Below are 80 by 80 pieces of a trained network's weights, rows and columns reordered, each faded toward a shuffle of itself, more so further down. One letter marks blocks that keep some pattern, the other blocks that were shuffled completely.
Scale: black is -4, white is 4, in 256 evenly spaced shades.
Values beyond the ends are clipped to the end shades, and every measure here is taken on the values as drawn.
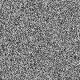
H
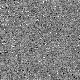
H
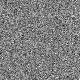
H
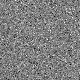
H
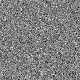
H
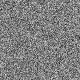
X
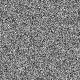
X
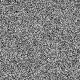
X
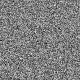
X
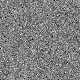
X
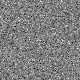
X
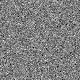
H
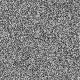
X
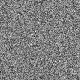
H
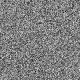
X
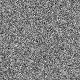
H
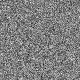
H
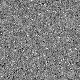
X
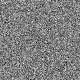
X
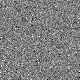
X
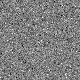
X
